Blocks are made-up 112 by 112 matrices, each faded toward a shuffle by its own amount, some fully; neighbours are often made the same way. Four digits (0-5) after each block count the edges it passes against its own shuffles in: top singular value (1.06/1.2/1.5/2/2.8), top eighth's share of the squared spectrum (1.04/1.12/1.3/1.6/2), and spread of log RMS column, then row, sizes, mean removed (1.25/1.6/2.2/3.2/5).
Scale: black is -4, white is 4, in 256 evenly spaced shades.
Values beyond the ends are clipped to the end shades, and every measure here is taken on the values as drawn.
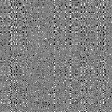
5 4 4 3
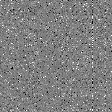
4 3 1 1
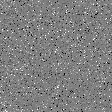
0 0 0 0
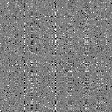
5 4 3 2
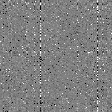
5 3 2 1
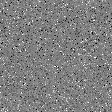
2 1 0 0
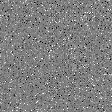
3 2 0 0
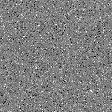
3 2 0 0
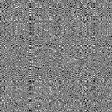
5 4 3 3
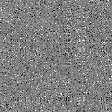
4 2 1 1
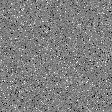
0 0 0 0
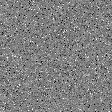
2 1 0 0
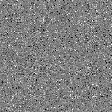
4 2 1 1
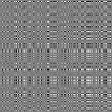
5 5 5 5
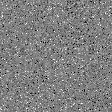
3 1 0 0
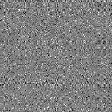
5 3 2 2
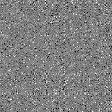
4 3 2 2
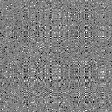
5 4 3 3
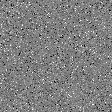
0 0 0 0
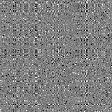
5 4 3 3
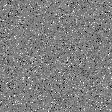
0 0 0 0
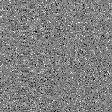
4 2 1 1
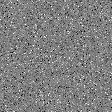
2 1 0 0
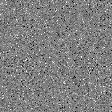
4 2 0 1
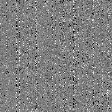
2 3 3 0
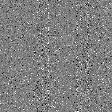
2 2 3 0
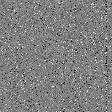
2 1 1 0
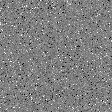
0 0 0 0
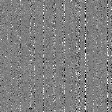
3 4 4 0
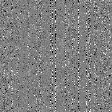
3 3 4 0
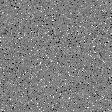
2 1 0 0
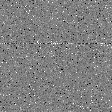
3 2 0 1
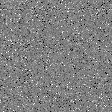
2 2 0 0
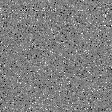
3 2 0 1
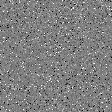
2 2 0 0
